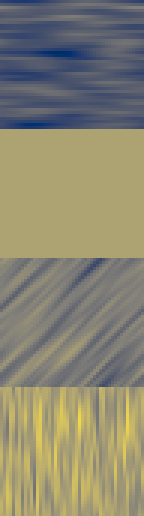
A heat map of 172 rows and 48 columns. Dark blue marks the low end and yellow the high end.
The table splits into 4 rows of 1 panel. Panel 1,1: low, streaked across. Panel 2,1: high, flat. Panel 3,1: middling, slanting up to the right. Panel 4,1: high, streaked downward.
